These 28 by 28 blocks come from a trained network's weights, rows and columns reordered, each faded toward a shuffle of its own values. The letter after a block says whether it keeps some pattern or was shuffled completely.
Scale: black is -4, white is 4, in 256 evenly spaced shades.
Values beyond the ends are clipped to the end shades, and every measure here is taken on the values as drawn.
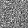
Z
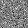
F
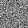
F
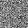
Z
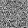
Z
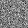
F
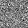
F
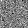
F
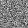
F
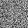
F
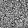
F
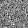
F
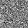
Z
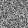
F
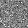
F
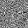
Z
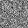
Z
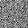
F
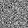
Z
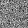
F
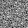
F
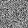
Z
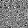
Z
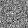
Z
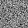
F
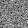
F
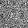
F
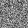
F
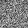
F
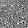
Z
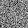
F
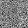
Z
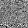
Z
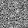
Z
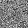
F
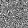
F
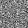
Z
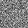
F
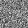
Z
